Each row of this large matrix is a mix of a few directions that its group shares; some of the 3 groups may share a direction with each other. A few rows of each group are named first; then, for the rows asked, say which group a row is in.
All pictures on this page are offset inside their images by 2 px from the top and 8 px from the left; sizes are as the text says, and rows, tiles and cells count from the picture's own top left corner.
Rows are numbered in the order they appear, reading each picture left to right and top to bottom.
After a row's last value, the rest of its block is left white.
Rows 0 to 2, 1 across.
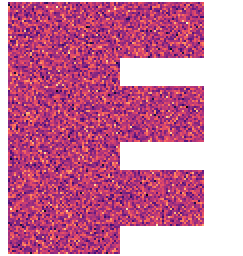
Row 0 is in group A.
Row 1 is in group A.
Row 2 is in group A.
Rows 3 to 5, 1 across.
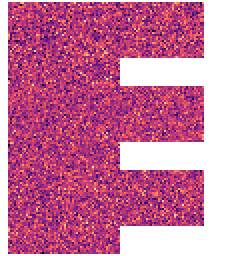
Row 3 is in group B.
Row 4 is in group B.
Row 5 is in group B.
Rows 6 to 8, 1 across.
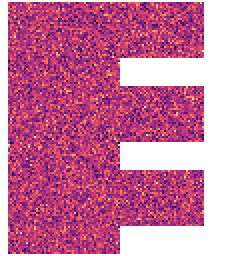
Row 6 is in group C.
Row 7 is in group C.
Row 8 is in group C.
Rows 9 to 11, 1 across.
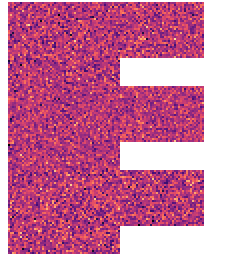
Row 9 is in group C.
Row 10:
C
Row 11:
B
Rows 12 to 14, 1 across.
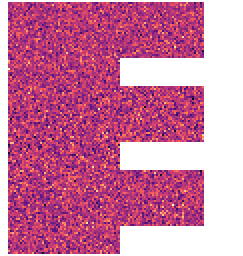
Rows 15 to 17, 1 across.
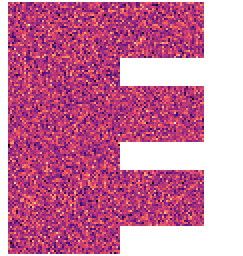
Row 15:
C
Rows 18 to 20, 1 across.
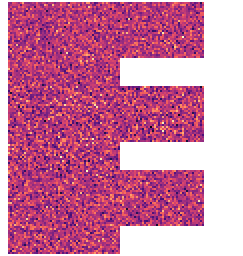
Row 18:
B
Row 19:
C
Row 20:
A
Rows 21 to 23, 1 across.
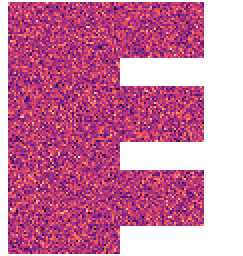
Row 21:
A
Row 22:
A
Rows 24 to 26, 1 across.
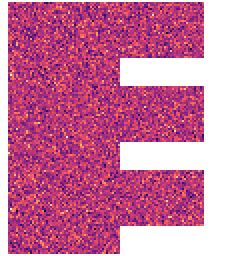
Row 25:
B
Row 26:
A
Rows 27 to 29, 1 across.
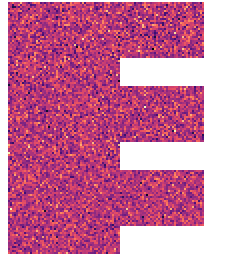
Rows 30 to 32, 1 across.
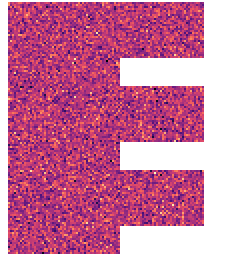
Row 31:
C
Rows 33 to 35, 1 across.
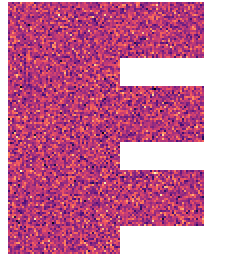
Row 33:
C
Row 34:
C
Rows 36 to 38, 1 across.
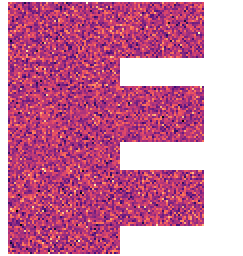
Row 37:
B
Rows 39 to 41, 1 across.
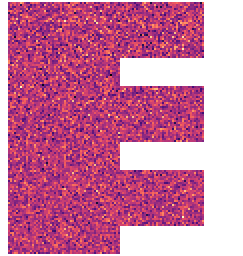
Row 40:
C
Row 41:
B
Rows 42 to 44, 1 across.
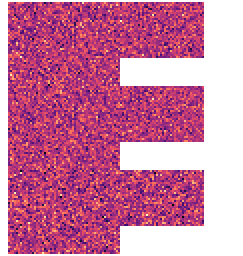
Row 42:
A
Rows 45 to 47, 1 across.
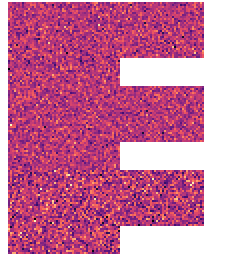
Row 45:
B
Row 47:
B
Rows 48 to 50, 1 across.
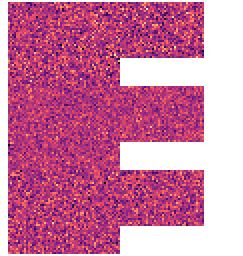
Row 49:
C
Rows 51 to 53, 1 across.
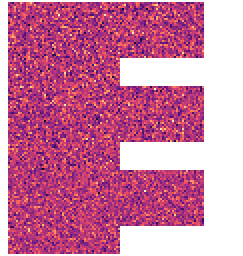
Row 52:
C
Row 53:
B
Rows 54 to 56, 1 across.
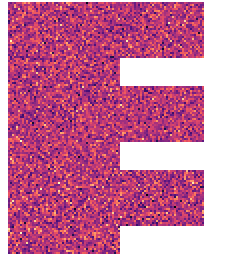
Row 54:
A
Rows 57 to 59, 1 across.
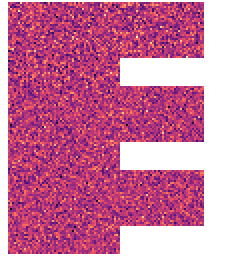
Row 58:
A
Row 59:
A
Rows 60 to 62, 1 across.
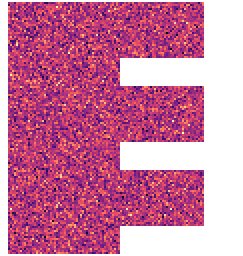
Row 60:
A
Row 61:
B
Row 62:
A
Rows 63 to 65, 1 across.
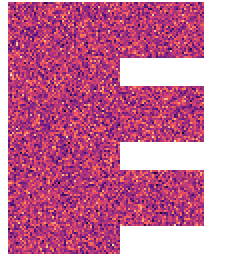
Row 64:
B
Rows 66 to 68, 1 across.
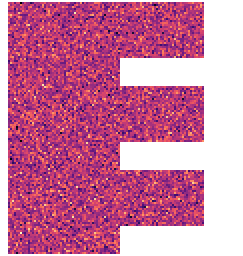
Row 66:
C
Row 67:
A
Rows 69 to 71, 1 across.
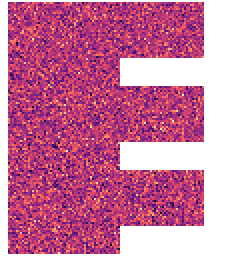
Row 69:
A
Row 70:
C
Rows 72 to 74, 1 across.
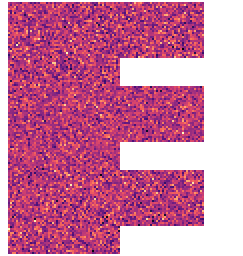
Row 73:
B
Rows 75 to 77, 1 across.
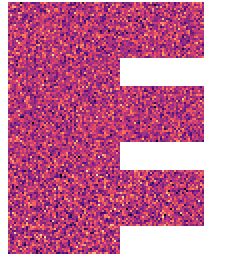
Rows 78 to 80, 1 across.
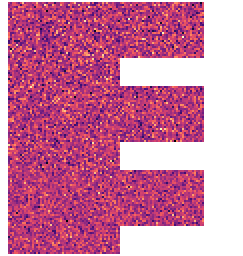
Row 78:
B
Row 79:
C
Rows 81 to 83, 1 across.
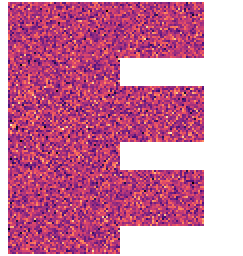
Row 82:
A
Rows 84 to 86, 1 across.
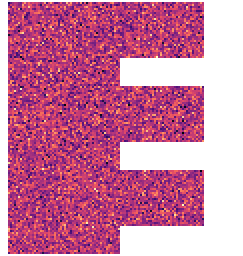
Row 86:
B
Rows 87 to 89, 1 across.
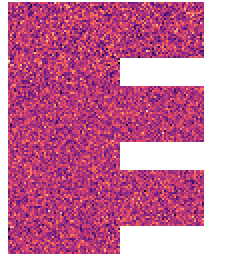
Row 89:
B
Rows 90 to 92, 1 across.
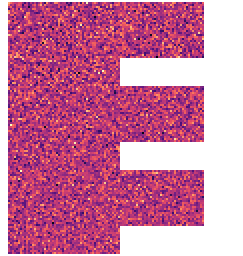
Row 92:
C
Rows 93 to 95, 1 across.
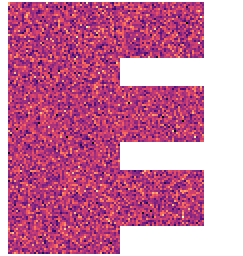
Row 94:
B
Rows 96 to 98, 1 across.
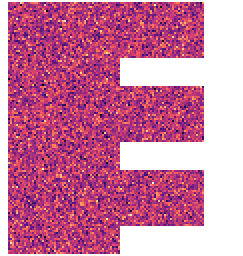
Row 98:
A
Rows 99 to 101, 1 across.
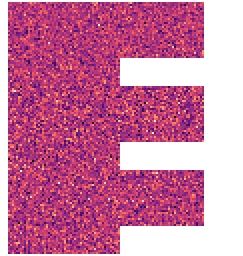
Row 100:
C
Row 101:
C
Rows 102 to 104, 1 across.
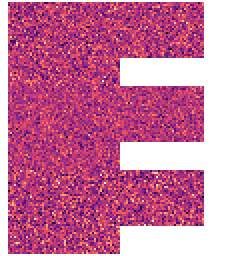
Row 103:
B
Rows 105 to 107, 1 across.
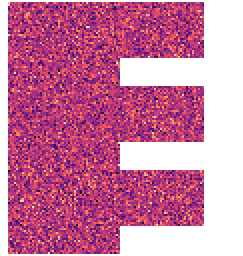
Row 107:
A
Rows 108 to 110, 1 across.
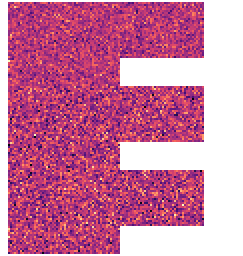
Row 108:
C
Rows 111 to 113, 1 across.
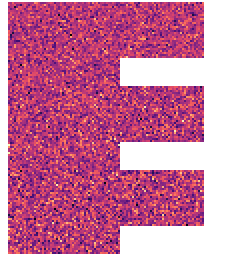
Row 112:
B
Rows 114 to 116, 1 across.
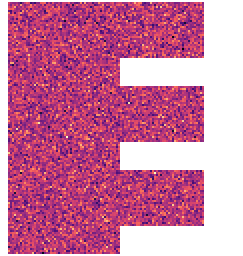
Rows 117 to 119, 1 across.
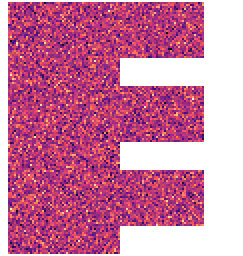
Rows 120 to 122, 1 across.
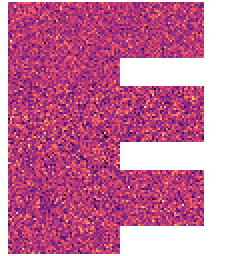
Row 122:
B
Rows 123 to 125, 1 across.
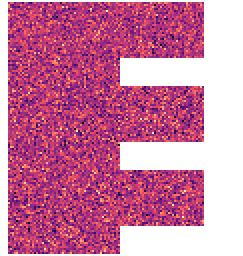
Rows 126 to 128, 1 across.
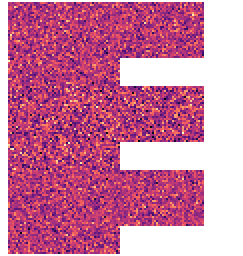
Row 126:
C
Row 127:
B
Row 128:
C
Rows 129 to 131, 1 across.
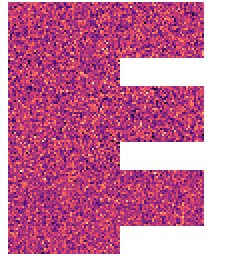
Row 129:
B
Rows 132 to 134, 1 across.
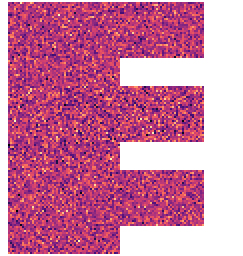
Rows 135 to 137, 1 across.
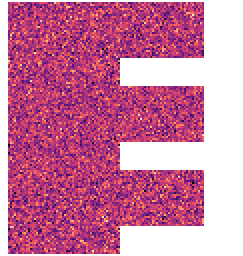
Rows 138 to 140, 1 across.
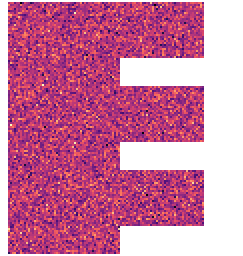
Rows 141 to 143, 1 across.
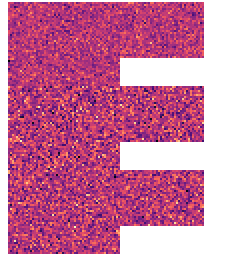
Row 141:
C
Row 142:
A
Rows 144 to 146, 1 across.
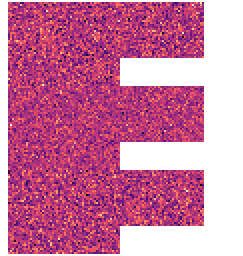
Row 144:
B
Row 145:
A
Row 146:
A
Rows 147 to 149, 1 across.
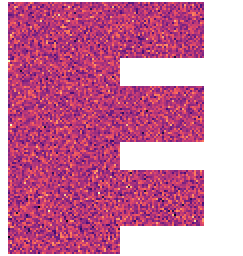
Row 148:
A
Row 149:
B
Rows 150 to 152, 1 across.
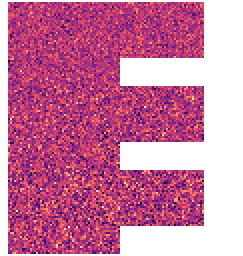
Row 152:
B
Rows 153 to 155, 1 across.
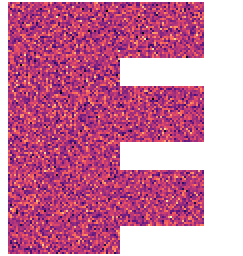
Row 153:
C
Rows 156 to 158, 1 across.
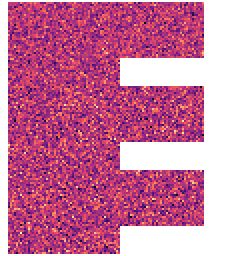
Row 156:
B
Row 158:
C
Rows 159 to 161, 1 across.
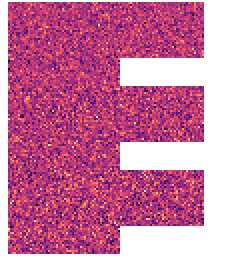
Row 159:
B
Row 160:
A
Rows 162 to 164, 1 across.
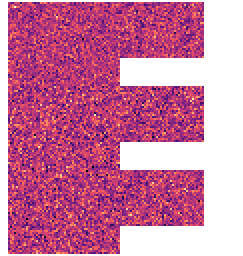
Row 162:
C
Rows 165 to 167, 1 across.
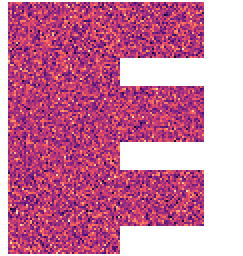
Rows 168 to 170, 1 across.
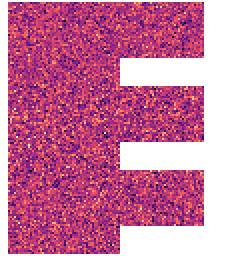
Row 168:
B
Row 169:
B
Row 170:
C
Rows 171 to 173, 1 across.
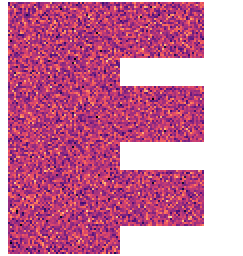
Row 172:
A
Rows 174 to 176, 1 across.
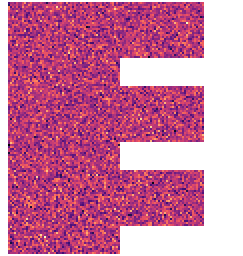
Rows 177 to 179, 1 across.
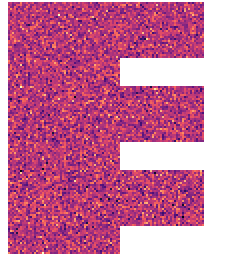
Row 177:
C
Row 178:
C
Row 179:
C
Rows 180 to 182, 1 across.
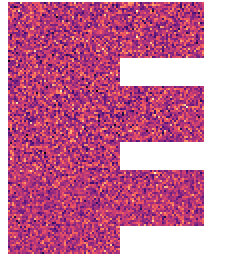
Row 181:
A
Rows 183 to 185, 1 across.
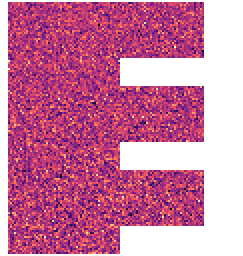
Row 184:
C
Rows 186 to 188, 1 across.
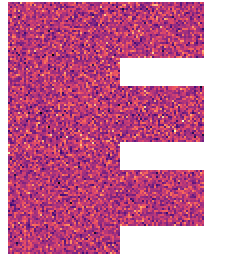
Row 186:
C
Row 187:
B
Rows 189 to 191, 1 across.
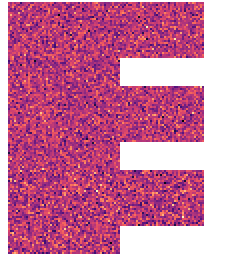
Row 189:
C
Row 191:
B
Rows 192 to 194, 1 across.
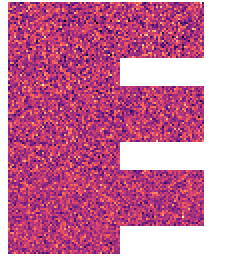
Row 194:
B
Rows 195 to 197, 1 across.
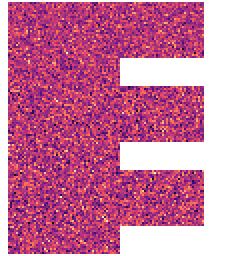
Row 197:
C
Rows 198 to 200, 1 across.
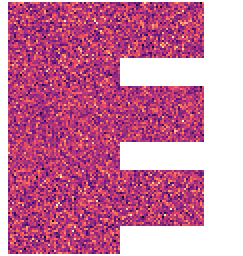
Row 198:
C
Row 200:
A
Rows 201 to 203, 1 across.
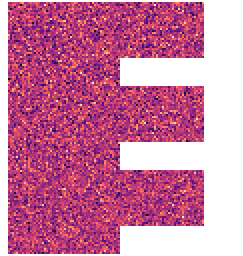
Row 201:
C
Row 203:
B
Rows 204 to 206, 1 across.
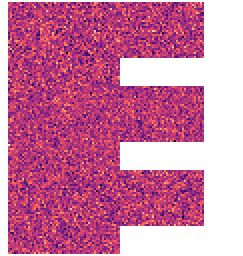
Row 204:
B
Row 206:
B
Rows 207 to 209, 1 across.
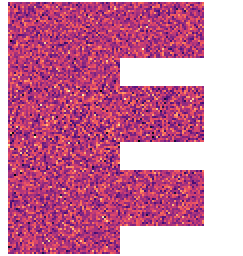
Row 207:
A
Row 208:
B
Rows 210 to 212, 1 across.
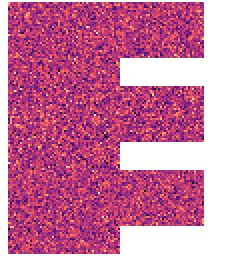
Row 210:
A
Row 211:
B
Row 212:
B
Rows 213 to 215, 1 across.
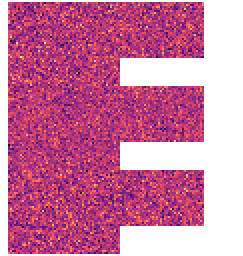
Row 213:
A
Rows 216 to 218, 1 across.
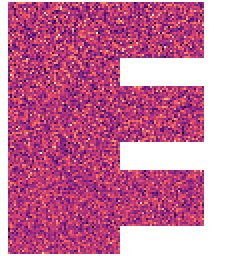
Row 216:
A
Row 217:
B
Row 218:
B
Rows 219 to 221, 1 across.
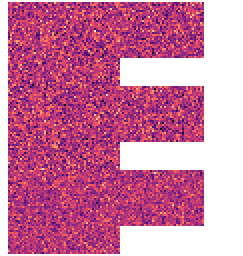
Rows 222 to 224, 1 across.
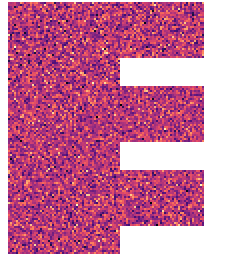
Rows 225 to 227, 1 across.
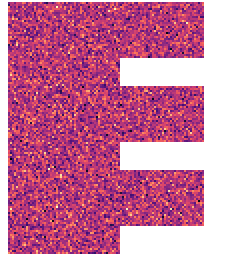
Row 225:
A
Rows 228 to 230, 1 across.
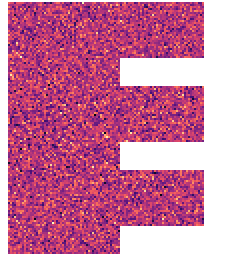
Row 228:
A
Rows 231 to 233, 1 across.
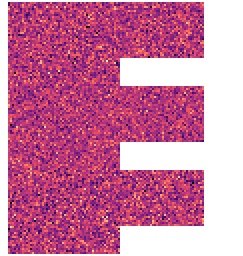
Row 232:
A
